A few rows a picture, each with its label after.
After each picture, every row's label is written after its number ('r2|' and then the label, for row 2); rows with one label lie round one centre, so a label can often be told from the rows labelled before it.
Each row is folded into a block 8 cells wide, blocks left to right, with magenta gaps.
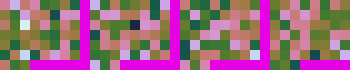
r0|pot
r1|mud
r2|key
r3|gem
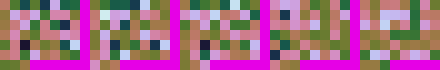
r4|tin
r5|tin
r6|tin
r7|pot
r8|pot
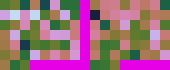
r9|tin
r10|gem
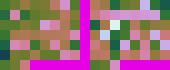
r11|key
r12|tin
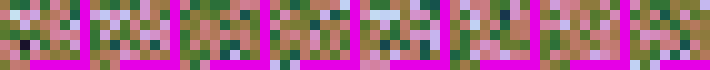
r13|tin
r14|tin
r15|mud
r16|mud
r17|tin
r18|pot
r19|pot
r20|mud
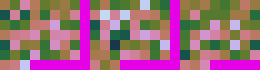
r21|key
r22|tin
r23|key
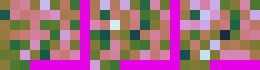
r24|gem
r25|pot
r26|pot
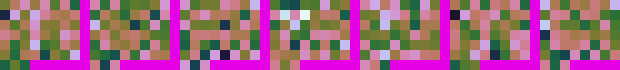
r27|gem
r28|mud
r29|mud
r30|tin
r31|pot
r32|gem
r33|mud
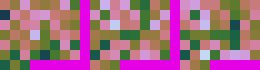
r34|gem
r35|pot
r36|pot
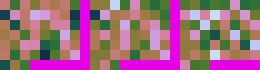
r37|gem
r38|gem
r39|tin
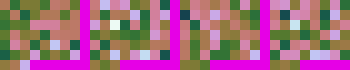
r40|key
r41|pot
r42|gem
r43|pot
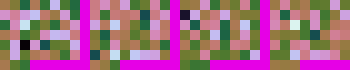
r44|tin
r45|pot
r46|gem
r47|pot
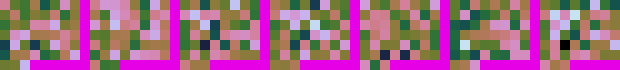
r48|key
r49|pot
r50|tin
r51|tin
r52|mud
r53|key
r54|tin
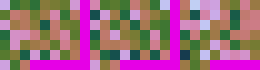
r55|mud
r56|mud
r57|pot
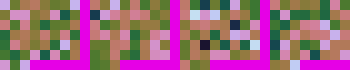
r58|mud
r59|gem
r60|tin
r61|key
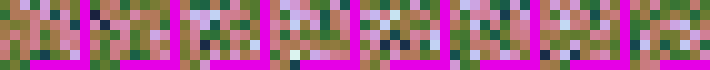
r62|gem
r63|gem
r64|tin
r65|pot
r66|tin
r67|pot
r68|pot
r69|key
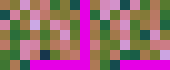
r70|gem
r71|gem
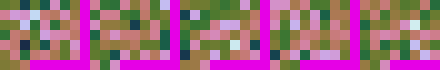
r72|tin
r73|mud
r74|key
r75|pot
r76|key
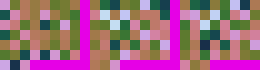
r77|mud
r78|tin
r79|tin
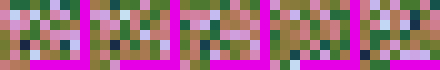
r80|tin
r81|tin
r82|tin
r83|mud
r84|pot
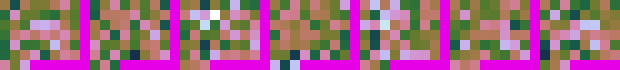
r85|key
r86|gem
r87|tin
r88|mud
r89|pot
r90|key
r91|key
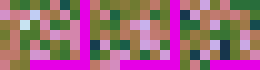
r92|tin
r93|key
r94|gem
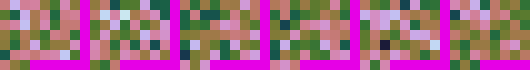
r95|pot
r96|tin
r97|key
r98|key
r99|tin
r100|gem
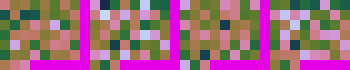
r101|key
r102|tin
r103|mud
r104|tin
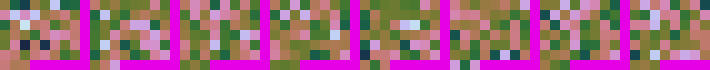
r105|tin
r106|key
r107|gem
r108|gem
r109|key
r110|mud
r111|gem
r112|pot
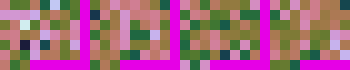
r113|tin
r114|gem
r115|mud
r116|gem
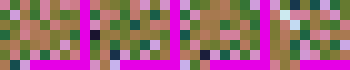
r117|mud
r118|mud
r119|mud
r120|tin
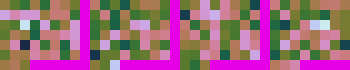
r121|tin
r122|key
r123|gem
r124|key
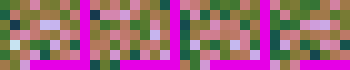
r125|key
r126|gem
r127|key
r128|key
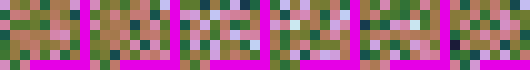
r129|mud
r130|mud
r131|tin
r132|pot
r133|key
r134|mud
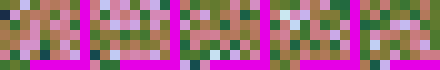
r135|gem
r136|pot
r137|mud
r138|tin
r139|key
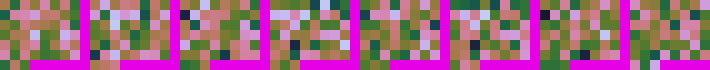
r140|gem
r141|pot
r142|gem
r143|tin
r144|gem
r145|tin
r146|gem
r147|mud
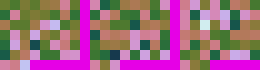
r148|key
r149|mud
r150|pot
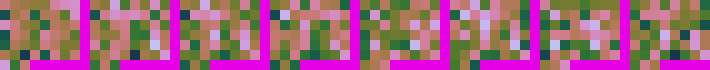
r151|mud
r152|gem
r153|gem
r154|gem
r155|key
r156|gem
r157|key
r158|gem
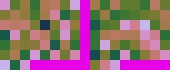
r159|mud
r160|key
